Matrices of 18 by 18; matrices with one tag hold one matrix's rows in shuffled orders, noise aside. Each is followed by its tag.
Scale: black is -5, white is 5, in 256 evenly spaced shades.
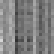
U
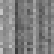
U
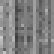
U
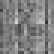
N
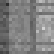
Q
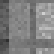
Q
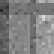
Q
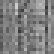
N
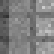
Q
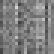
N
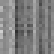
U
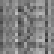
N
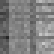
Q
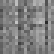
N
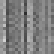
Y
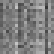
N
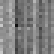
U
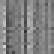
Y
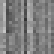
Y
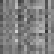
N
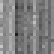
U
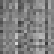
N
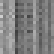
U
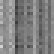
U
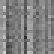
Y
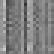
Y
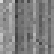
U
